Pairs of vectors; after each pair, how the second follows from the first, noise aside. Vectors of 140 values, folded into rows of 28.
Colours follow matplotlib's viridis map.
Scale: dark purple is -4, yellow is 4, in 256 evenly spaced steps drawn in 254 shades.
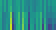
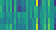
wrapped around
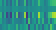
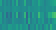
shrunk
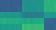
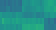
shrunk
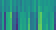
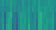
shrunk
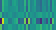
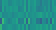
shrunk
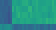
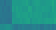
shrunk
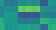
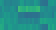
shrunk
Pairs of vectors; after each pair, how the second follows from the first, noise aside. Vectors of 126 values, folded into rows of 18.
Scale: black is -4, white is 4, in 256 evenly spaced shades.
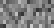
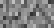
reversed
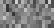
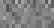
shrunk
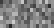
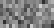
reversed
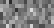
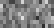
reversed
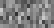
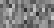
reversed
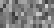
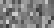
reversed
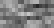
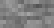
shrunk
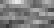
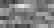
wrapped around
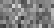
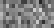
wrapped around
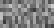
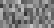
wrapped around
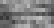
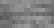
shrunk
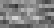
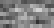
reversed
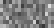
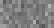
shrunk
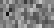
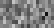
reversed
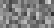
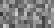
reversed
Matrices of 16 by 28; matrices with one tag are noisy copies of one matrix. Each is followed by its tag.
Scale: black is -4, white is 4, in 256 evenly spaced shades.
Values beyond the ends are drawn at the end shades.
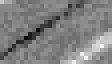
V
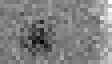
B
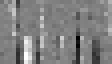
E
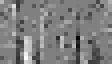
E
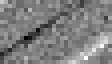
V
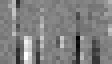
E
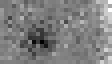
B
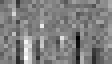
E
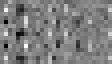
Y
